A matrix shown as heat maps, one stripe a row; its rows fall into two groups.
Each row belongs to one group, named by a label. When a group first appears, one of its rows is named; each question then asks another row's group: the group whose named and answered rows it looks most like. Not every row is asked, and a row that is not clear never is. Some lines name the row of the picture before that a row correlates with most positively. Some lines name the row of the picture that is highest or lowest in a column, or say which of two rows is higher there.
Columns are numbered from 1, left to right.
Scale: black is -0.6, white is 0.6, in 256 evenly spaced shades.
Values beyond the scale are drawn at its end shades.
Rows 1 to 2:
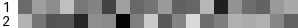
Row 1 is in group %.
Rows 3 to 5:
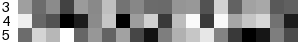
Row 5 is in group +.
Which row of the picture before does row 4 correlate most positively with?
2
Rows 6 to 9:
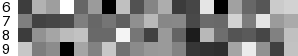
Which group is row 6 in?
%
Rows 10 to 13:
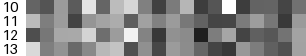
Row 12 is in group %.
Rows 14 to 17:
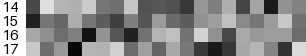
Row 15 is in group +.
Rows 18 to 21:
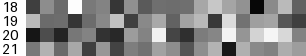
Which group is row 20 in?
+
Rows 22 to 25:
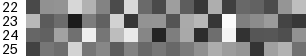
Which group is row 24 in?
%
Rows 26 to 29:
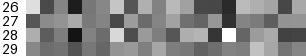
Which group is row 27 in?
%
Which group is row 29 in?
+
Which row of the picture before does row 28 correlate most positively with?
23
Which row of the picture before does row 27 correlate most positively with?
22
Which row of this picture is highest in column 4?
27
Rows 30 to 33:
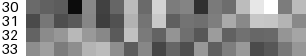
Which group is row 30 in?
+
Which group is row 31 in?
+
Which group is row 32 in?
%
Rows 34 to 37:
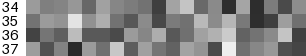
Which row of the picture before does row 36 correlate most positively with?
31
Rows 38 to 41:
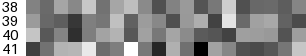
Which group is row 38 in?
%
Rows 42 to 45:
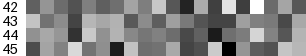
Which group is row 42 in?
+
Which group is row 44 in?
+
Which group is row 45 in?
%
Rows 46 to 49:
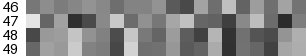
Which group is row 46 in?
+
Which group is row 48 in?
%
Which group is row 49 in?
%
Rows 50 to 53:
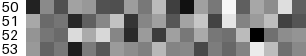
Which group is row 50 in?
+
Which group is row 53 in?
+
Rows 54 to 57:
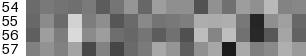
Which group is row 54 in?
+
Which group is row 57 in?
%
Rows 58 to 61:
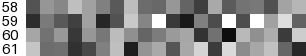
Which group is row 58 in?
%
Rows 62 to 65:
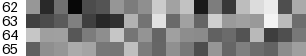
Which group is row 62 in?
+
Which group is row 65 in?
%
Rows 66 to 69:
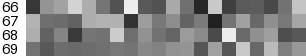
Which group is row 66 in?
%
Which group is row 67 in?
+
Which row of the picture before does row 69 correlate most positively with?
62
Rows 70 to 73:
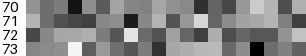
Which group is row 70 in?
+
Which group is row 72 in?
%
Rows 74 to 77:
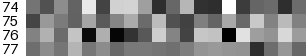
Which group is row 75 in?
+
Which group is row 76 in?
%
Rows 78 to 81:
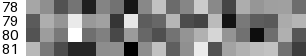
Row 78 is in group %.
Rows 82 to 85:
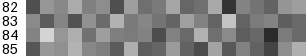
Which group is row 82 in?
%
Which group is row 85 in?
%
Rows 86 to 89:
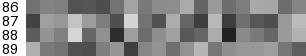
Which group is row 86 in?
+
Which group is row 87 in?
%
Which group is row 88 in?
%
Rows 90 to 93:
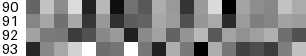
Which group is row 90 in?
%
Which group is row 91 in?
%
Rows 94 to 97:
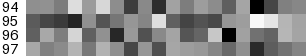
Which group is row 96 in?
%
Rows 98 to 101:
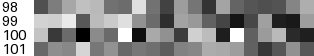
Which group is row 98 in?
%
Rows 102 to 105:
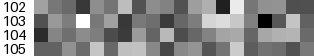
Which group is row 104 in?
+
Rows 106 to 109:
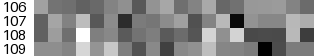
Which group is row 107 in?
%
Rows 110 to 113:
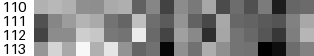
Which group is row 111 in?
%
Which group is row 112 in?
%
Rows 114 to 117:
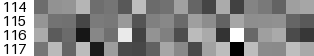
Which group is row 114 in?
%
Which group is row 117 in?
%
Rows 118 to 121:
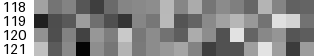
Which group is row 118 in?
+
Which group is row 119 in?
+
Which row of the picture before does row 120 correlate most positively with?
116
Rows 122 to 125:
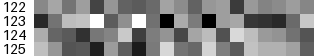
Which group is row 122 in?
%
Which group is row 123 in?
%
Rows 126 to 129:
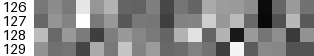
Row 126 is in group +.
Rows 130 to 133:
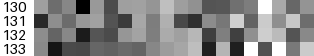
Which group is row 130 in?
+
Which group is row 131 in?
+
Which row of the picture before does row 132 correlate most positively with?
128
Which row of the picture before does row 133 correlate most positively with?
128
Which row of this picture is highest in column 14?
133
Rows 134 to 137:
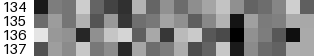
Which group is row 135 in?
%
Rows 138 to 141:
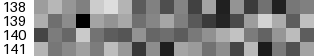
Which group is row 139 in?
+
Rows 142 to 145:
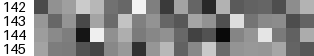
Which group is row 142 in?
%
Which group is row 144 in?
+
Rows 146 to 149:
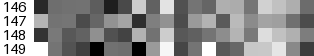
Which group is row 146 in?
+
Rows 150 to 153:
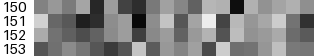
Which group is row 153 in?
+
